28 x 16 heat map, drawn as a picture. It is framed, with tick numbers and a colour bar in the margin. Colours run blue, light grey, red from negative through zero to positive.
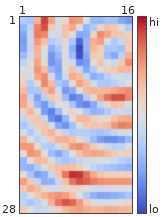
Ninth with the lowest average: top middle. Rings: centred on the top right. Odd rows or columns: none. Ninth with the highest average: bottom middle.
